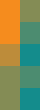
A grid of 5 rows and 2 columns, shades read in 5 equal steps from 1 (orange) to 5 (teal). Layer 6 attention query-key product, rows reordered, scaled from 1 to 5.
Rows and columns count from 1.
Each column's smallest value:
1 3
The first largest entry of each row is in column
2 2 2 2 2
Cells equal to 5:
2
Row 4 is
3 4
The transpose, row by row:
1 1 2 3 3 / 3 4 5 4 5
